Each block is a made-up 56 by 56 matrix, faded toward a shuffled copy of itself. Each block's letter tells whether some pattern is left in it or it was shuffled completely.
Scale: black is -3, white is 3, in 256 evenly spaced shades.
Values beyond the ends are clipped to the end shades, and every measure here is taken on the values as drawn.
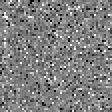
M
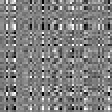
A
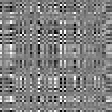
A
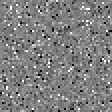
M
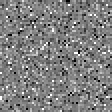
M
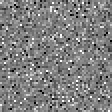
M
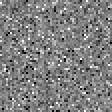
M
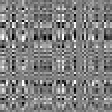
A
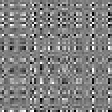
A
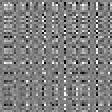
A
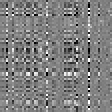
A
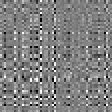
A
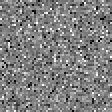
M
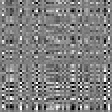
A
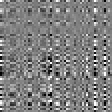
A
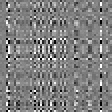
A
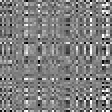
A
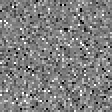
M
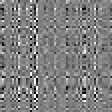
A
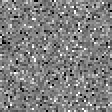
M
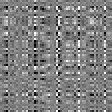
A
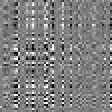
A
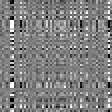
A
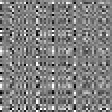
A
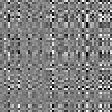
A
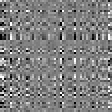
A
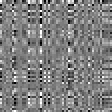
A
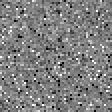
M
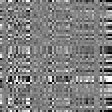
A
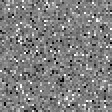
M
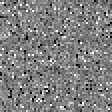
M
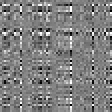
A
